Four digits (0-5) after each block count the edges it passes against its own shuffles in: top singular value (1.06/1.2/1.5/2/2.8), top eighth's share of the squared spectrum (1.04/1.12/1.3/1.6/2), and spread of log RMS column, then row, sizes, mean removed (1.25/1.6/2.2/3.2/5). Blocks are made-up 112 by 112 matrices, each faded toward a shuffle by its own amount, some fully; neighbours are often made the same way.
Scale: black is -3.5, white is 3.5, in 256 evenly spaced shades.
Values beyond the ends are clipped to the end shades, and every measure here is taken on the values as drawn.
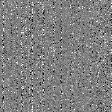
2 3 4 0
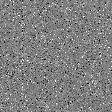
1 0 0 0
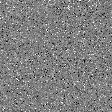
0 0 1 0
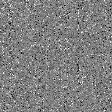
1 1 2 0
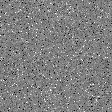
0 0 0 0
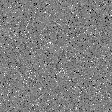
0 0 0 0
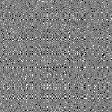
5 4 3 3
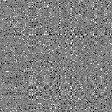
5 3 2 2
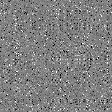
4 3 1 1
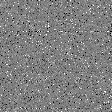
3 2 0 1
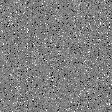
1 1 2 0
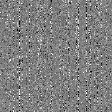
2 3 4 0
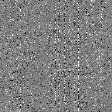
2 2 3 0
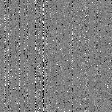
3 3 4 0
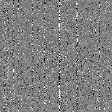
3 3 3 0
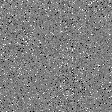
1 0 0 0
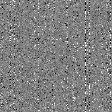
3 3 3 0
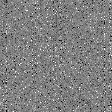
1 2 2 0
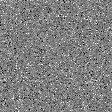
2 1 0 0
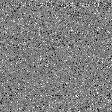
3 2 0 2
